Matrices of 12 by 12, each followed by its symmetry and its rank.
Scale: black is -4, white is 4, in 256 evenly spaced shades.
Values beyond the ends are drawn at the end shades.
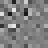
antisymmetric, rank two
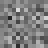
antisymmetric, rank two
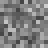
neither, full rank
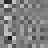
neither, rank two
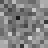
symmetric, full rank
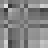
symmetric, rank one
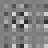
symmetric, rank one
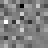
antisymmetric, rank two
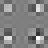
symmetric, rank one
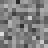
neither, full rank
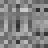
neither, rank two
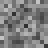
symmetric, full rank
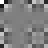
symmetric, rank one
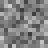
neither, full rank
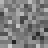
neither, full rank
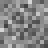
symmetric, full rank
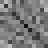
symmetric, full rank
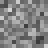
symmetric, full rank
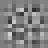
antisymmetric, rank two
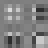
symmetric, rank one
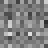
neither, rank two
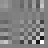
symmetric, rank one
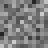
symmetric, full rank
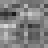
neither, rank two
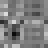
neither, rank two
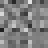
antisymmetric, rank two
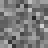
neither, full rank
